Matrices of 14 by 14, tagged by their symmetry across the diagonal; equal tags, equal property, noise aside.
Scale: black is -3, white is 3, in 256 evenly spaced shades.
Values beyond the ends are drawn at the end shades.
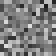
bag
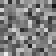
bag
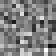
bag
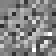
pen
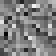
bag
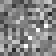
pen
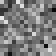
pen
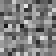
bag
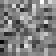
bag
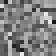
bag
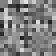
bag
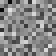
pen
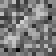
pen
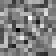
bag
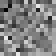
pen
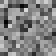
pen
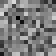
pen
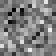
pen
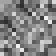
pen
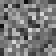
pen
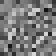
pen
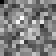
pen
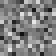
bag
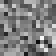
bag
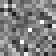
pen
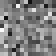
bag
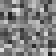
bag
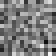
bag
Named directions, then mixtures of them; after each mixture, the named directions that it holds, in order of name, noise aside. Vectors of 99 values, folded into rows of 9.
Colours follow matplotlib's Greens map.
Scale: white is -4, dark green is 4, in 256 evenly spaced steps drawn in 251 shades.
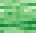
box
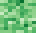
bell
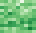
bell, box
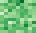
bell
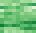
box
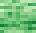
box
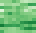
box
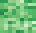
bell, box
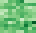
bell, box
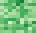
bell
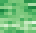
bell, box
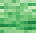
box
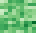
bell, box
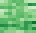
bell, box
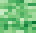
bell, box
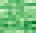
bell, box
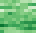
box
